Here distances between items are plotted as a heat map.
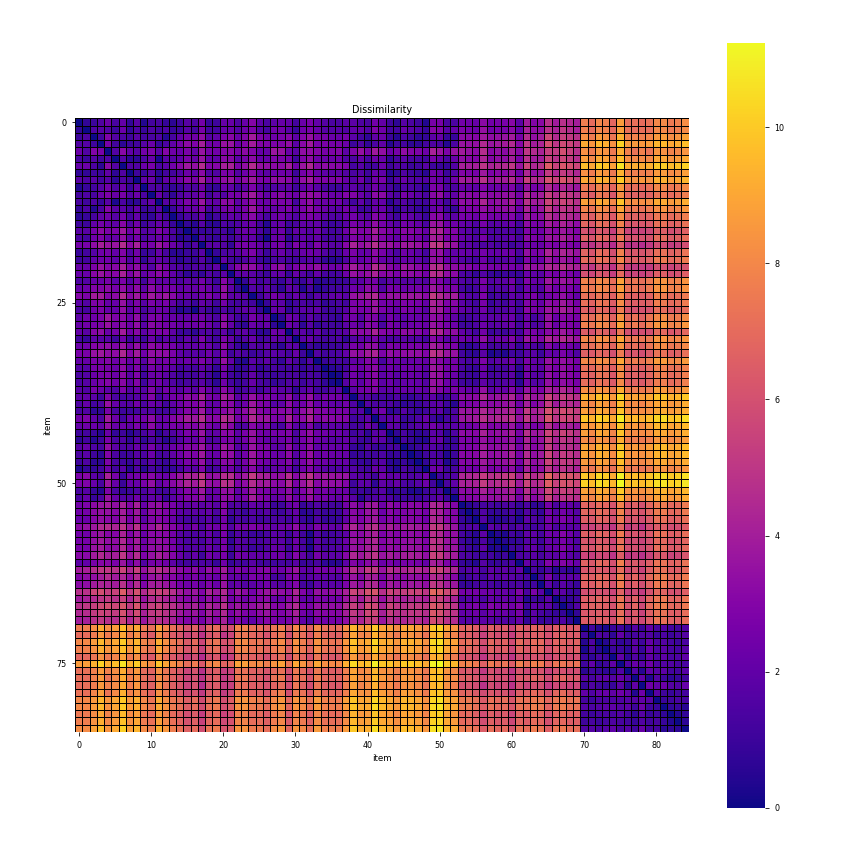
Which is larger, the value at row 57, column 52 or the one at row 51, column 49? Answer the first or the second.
the first
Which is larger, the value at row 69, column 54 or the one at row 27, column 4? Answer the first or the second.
the second
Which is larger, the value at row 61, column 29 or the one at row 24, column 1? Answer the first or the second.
the second
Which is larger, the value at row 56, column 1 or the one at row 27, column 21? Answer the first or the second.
the first
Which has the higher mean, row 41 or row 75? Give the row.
75
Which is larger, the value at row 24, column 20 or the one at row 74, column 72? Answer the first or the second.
the first
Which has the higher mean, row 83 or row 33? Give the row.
83
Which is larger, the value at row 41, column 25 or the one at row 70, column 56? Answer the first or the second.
the second
